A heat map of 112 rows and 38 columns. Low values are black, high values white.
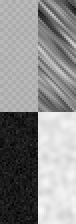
It is made of 2 by 2 panels. Panel 1,1: high, checkered, faint in contrast. Panel 1,2: middling, slanting down to the right, strong in contrast. Panel 2,1: very low, fine-grained, faint in contrast. Panel 2,2: very high, blotchy, faint in contrast.
